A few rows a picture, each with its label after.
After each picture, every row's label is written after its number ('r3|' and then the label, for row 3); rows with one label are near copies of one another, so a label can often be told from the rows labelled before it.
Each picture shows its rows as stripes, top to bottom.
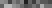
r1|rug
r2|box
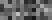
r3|rug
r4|box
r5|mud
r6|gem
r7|rug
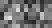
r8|rug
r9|gem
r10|gem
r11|box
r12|box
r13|rug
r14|gem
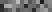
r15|gem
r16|box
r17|mud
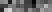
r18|rug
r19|mud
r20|box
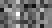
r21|gem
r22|rug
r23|box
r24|gem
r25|gem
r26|mud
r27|gem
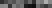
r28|mud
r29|rug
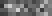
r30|mud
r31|box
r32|gem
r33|mud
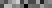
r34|gem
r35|box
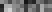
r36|rug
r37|box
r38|box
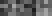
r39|mud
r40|rug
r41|mud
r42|mud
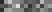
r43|box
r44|gem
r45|box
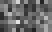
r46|gem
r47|rug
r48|rug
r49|box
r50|mud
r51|gem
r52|mud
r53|mud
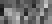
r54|mud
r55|mud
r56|box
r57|box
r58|gem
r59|gem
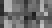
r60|box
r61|box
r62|box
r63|mud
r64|rug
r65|box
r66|box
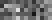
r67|mud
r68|box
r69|gem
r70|mud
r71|gem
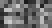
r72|rug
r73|gem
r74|box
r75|mud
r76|box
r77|box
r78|mud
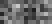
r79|mud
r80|gem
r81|rug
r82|mud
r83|rug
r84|box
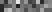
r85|gem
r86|mud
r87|box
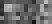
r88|mud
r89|box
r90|box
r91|mud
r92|gem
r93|mud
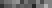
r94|gem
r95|mud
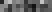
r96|box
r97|rug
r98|rug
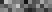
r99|box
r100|gem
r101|rug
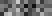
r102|gem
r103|rug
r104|gem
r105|box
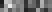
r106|box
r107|box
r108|rug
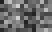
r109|box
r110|gem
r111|mud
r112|rug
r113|gem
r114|box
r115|rug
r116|mud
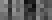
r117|rug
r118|rug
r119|rug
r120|rug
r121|rug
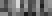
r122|gem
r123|gem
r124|gem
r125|rug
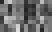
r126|box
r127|rug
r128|rug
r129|rug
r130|box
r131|box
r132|gem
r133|gem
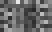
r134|gem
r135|mud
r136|rug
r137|box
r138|rug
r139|mud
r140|rug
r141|box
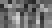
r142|rug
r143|box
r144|mud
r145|gem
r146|gem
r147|gem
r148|gem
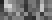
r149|box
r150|box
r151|box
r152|gem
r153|rug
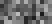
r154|gem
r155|mud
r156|mud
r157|gem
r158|rug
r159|box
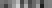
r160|gem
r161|gem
